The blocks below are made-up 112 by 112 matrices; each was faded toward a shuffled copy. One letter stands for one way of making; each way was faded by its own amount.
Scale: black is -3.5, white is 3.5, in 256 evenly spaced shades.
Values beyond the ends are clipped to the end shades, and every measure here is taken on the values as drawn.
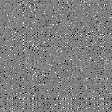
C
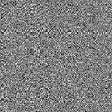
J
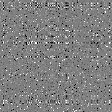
C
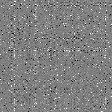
C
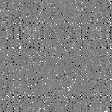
C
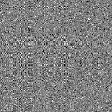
J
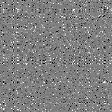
C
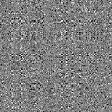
J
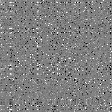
C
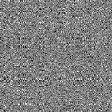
J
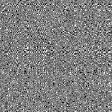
J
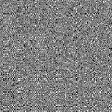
J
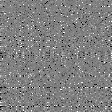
C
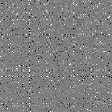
C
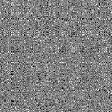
J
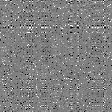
C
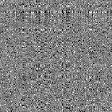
J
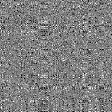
J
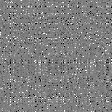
C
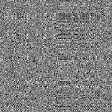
J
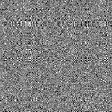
J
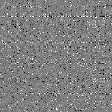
C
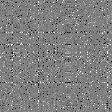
C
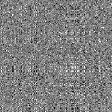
J
